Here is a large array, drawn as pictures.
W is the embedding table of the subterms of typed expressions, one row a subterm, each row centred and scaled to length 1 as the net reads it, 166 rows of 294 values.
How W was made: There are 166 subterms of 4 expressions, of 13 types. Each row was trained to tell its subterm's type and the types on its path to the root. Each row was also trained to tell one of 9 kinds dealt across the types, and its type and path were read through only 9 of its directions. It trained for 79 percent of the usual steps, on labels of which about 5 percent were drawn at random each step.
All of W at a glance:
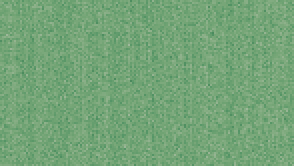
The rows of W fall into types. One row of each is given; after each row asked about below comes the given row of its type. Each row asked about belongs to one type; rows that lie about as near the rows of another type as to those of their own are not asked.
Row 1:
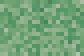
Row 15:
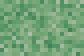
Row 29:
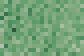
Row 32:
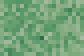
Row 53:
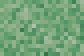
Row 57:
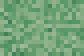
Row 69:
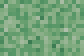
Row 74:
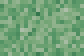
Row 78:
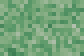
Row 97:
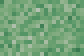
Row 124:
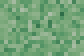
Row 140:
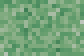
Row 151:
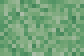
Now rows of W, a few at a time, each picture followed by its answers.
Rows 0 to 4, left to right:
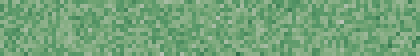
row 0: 29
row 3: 15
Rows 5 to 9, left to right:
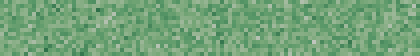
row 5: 78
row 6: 74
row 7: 74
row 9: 15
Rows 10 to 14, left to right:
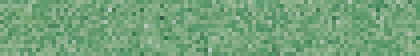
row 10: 69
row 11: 29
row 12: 1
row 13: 124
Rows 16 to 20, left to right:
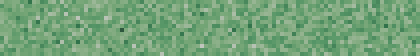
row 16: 124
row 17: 74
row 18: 151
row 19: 57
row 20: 15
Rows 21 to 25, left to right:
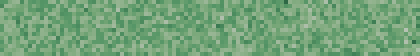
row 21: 74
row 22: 124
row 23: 15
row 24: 140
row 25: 124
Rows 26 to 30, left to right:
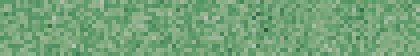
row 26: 1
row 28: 78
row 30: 151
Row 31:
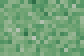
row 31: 97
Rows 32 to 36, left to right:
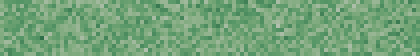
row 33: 53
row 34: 151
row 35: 140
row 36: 57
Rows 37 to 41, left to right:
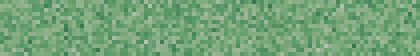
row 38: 124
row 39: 124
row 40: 78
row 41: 140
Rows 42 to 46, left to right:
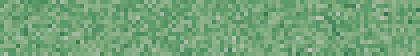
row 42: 151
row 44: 69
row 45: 1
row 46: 78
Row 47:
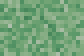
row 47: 15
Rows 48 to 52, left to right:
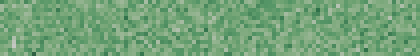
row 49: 124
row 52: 140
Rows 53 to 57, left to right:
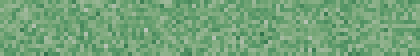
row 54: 53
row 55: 69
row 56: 74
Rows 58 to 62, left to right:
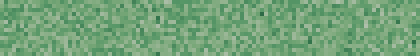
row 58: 74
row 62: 124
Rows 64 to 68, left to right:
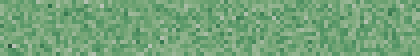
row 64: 78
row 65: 15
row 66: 97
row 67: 151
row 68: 140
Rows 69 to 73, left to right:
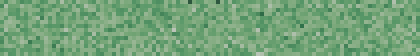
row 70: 151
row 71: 140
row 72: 78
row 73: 69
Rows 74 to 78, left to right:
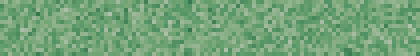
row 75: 15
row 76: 29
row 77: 124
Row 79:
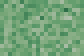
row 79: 151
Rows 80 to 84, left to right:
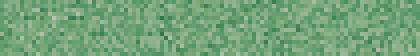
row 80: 97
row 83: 32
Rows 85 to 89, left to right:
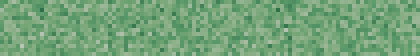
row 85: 97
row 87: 32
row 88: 1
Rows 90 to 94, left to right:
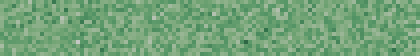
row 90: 57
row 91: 74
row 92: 97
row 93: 78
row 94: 124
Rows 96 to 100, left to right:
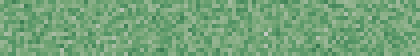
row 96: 32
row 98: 151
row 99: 140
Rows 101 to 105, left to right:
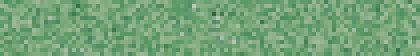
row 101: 140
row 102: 1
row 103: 29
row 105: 78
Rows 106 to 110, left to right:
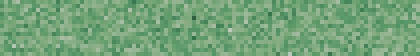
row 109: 15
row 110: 151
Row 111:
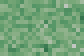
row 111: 1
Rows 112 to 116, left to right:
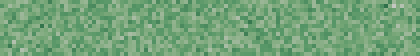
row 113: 69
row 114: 1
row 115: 69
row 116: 29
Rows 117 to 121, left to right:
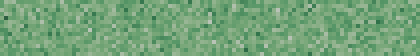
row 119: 97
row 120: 78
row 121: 1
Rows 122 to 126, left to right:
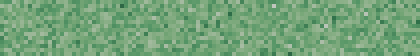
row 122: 74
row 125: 32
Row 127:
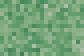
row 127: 32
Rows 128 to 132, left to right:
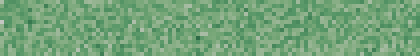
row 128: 29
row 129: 15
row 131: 15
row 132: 69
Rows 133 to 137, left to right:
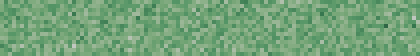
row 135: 29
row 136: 140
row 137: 140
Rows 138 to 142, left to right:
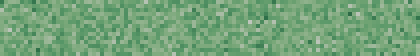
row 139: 15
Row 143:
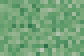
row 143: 1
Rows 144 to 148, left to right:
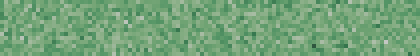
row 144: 97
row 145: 97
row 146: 97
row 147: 140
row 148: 78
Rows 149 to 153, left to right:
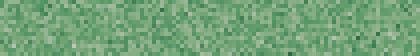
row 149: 78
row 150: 69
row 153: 57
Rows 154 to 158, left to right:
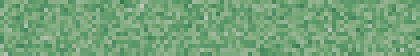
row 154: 78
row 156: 15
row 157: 151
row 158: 140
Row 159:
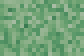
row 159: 74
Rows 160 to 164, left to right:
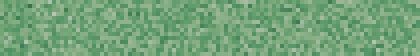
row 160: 124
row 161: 53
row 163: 74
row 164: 53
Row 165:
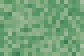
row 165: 151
